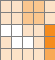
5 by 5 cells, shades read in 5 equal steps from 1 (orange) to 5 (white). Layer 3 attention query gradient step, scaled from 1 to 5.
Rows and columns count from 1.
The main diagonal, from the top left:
4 4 4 4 2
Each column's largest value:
5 5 5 4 4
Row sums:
18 18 19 19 18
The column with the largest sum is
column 2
